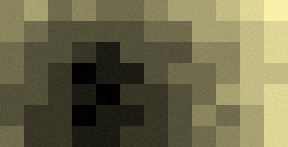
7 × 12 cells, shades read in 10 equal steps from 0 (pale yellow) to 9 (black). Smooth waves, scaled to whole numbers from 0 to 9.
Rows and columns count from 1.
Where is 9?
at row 4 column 4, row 5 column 5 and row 6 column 4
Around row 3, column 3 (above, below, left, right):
6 7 6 7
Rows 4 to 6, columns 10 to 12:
4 2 2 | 3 2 1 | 5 3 1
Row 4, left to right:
5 6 7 9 8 8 6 5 5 4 2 2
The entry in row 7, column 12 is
1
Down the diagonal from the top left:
4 5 6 9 9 8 7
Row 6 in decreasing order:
9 8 8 7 7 7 6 6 5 4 3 1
